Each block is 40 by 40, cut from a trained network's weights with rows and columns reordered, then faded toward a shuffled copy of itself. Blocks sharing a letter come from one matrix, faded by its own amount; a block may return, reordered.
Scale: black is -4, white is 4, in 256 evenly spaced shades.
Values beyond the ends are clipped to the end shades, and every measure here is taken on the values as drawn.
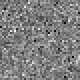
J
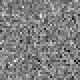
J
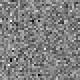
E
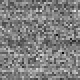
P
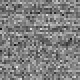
P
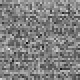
P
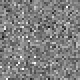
E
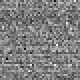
P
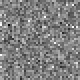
E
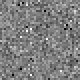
J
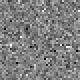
J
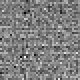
P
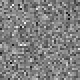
J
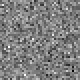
J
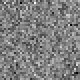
E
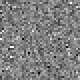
J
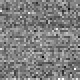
P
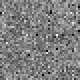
J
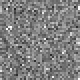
E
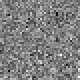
E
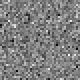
J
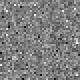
J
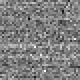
P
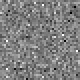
J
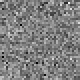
E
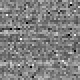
P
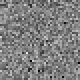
E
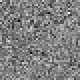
E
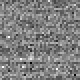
P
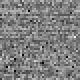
P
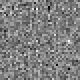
E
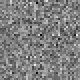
E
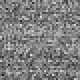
P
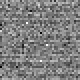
P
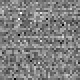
P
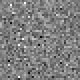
J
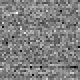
P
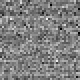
P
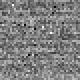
P
